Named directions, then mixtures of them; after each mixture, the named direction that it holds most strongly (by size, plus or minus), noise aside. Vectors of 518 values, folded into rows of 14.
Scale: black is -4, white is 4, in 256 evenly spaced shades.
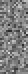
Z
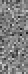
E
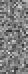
Z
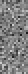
E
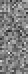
Z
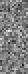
Z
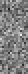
E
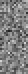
Z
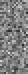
Z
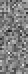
Z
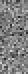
E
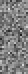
E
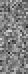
Z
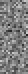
Z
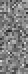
Z
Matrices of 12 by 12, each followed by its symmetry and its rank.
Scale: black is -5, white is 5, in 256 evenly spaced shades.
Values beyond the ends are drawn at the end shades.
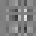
neither, rank one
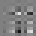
neither, rank one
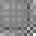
symmetric, rank two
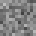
neither, full rank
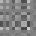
symmetric, rank one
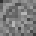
symmetric, full rank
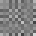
symmetric, rank two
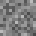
symmetric, full rank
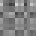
neither, rank one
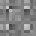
symmetric, rank two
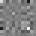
symmetric, rank two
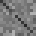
symmetric, full rank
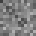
symmetric, full rank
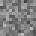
neither, full rank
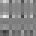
neither, rank one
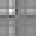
symmetric, rank one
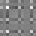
symmetric, rank one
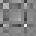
symmetric, rank two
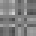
symmetric, rank one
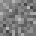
symmetric, full rank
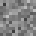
neither, full rank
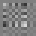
symmetric, rank one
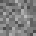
neither, full rank
